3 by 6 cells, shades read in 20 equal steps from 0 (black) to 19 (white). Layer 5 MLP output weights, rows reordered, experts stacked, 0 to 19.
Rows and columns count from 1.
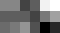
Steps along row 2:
same same down up up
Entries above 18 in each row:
1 0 0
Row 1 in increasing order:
5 7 10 10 18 19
